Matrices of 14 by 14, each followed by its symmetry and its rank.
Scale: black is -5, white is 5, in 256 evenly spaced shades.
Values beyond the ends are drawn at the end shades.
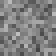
neither, full rank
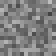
neither, full rank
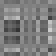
neither, rank one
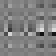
neither, rank one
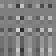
neither, rank one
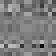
neither, rank two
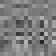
neither, rank two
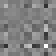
symmetric, rank two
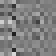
neither, rank two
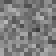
neither, full rank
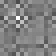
symmetric, rank three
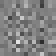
neither, rank three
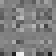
neither, rank two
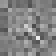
symmetric, rank three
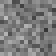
neither, full rank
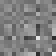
symmetric, rank two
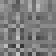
neither, rank two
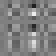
neither, rank one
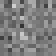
neither, rank three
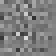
neither, rank three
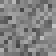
neither, full rank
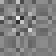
symmetric, rank two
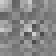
symmetric, rank two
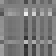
neither, rank one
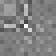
symmetric, rank three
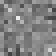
symmetric, rank three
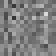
neither, rank three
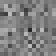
neither, rank three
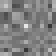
symmetric, rank two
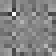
symmetric, rank three
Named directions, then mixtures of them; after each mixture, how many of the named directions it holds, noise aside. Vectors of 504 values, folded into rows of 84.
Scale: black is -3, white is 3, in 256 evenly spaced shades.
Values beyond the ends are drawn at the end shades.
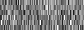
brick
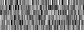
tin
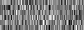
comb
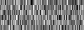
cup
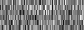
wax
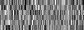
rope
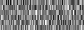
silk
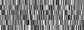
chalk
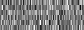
two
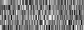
one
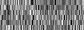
three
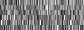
one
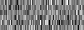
three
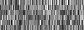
three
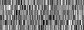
one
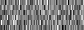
two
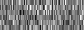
one
